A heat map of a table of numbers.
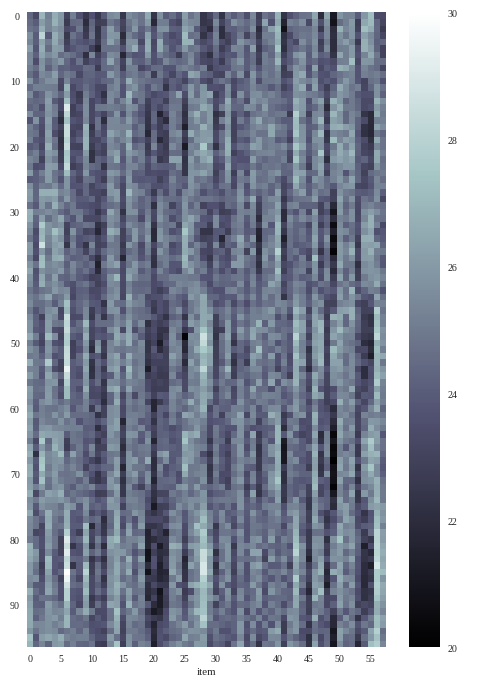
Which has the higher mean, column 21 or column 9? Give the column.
9
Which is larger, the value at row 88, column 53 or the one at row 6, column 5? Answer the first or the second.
the second
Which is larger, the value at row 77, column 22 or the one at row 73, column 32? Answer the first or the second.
the second
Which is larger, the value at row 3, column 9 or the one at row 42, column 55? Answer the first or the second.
the second
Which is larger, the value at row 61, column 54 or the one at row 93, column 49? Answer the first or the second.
the first
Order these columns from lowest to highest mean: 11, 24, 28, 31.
11, 31, 24, 28
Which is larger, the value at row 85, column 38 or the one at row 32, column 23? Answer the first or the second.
the second
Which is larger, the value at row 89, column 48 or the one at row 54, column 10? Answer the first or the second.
the first
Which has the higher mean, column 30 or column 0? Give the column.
0
